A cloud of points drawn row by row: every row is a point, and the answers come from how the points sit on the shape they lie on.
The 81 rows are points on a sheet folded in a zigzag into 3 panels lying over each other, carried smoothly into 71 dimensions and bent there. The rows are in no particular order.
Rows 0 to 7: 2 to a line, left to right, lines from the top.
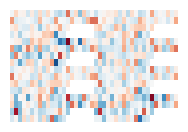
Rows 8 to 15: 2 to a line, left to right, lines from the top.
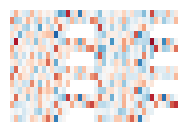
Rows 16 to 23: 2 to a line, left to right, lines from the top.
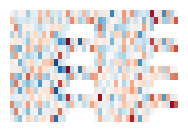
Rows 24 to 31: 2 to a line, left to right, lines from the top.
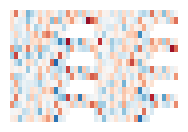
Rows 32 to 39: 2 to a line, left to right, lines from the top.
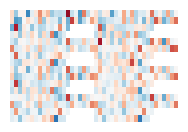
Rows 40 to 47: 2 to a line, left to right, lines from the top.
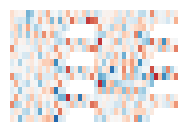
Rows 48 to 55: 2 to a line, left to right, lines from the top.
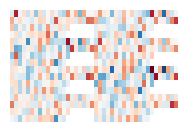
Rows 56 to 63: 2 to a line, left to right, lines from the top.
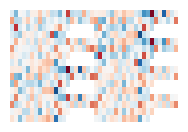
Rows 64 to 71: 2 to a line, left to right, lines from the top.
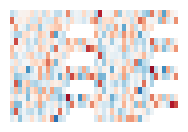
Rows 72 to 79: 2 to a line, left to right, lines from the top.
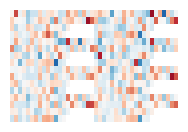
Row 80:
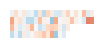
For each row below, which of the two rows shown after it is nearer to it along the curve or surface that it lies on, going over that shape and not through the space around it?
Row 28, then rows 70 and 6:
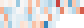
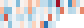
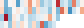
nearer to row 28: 70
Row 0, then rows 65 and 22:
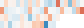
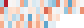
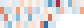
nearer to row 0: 22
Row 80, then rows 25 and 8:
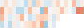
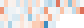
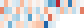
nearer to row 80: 25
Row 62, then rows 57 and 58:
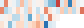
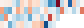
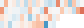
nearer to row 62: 57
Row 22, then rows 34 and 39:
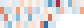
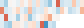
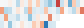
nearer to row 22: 39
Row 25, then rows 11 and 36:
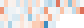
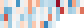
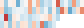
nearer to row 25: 11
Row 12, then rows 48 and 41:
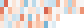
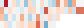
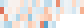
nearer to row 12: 48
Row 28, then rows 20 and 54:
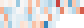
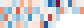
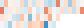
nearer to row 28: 54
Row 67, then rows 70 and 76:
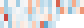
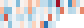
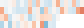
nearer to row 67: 76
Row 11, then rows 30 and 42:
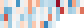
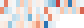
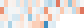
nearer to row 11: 42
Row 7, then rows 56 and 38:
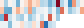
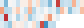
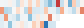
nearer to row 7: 38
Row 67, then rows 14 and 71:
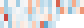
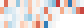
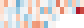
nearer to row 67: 71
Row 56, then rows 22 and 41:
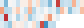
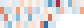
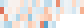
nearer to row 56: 41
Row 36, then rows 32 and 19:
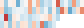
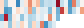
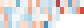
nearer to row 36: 32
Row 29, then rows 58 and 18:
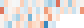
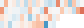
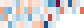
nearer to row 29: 58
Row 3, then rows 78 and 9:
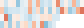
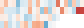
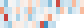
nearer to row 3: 9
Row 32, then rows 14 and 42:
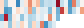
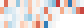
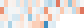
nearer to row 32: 42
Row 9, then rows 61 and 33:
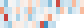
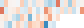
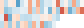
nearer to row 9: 33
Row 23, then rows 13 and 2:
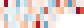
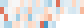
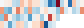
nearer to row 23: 2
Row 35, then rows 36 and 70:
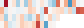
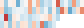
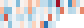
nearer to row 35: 70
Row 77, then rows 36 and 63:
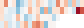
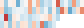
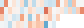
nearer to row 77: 63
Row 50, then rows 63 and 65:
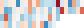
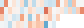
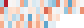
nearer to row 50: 63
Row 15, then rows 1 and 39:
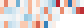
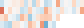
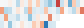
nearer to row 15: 39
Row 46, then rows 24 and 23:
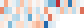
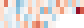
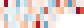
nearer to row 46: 23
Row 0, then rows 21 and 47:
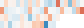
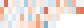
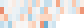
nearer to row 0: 21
